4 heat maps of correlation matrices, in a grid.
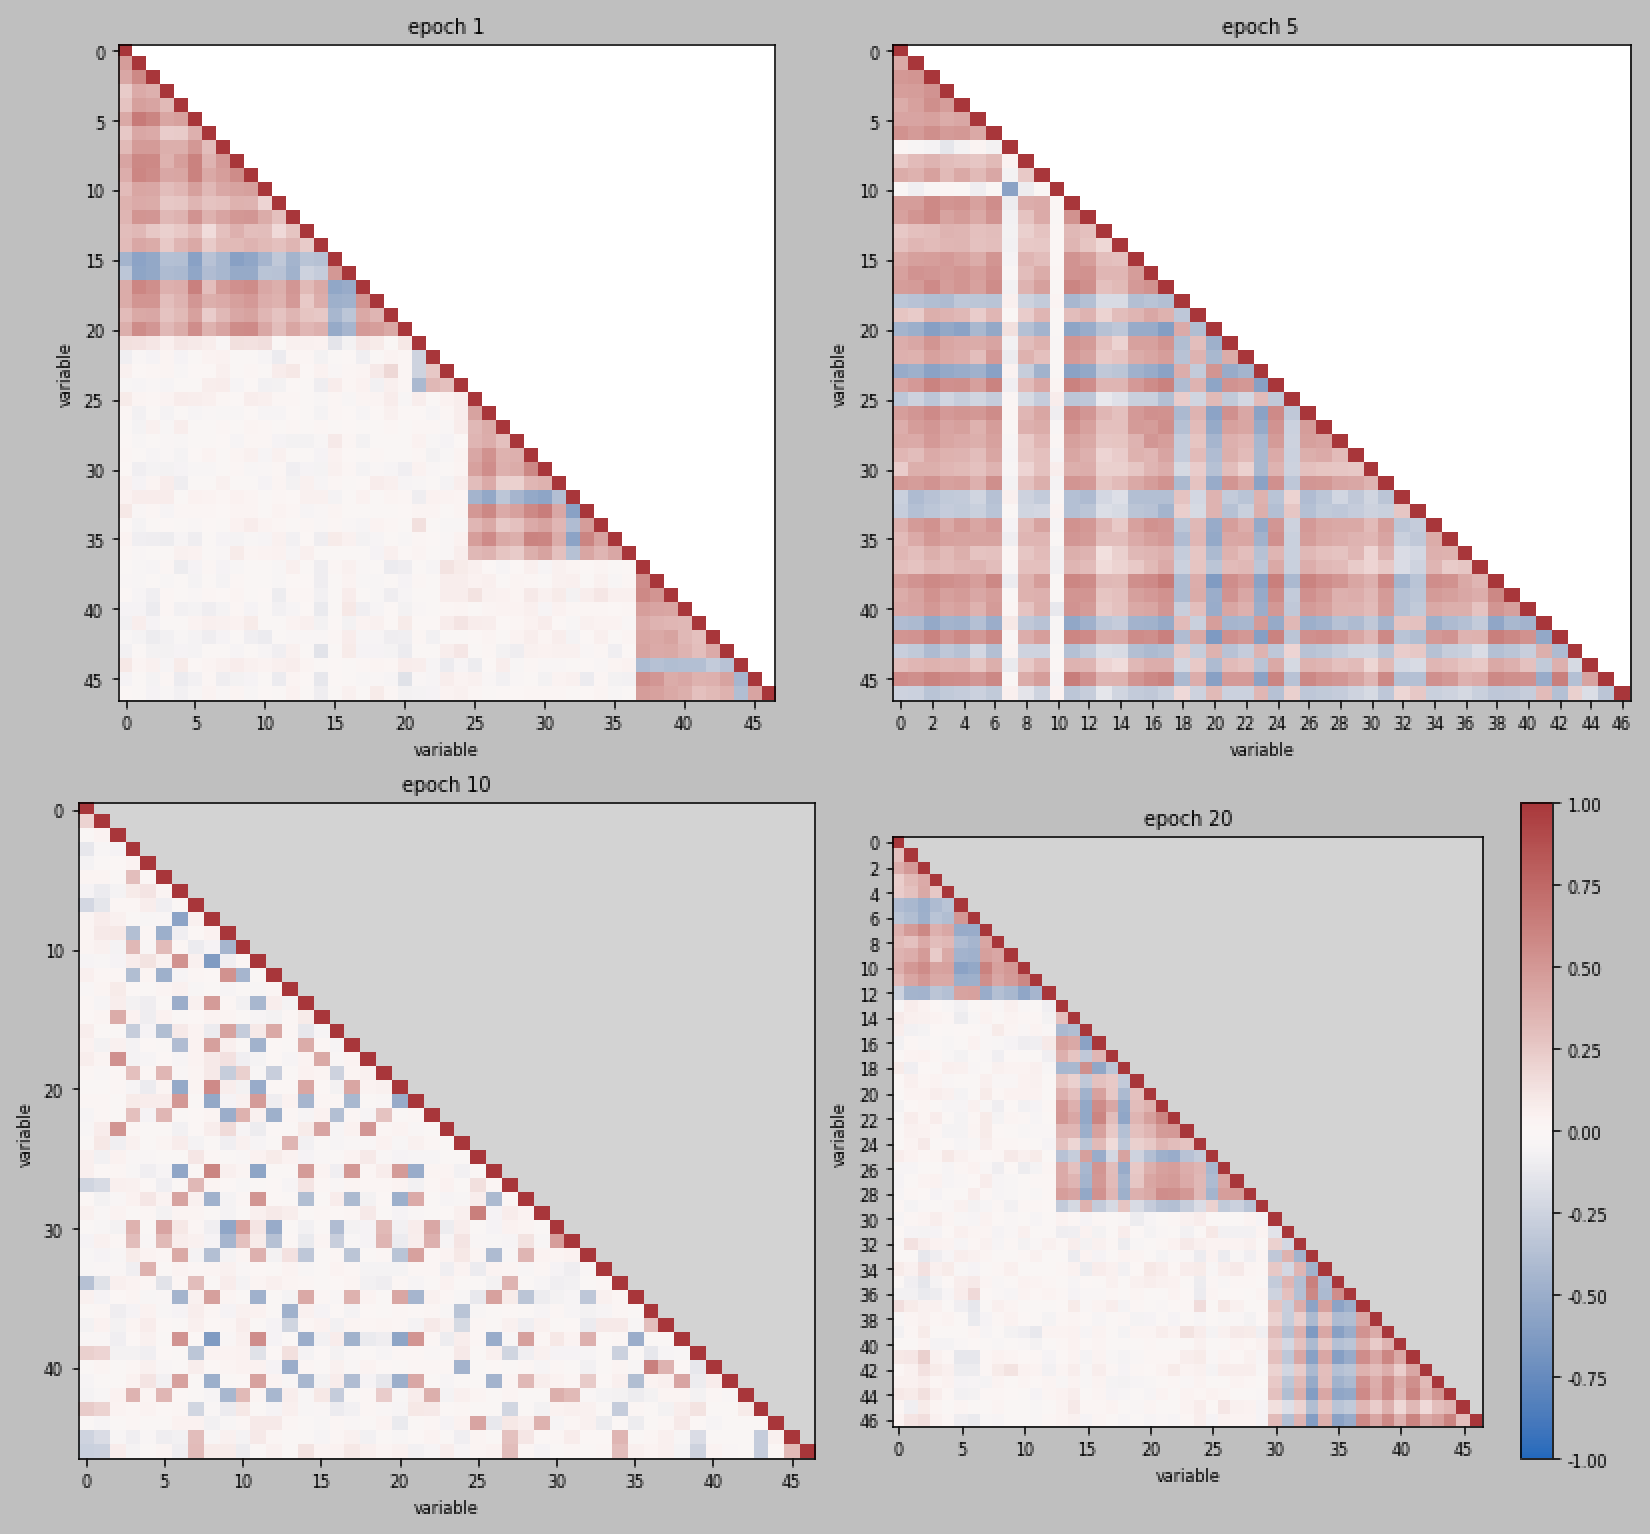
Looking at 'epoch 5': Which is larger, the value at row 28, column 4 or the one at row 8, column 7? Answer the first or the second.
the first
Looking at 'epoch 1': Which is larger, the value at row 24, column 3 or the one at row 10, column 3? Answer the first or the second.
the second
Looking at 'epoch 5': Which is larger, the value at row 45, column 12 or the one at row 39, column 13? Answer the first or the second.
the first
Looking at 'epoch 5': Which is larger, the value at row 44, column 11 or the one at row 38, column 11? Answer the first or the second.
the second
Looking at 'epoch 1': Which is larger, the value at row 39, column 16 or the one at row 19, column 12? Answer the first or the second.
the second
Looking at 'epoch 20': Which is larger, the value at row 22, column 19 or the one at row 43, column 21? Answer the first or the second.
the first
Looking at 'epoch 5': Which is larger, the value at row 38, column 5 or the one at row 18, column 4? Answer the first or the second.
the first
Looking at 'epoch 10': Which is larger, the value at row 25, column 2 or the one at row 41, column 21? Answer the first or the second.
the second
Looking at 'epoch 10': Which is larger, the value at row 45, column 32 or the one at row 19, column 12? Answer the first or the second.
the first
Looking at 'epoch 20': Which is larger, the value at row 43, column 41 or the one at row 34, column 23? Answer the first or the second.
the first
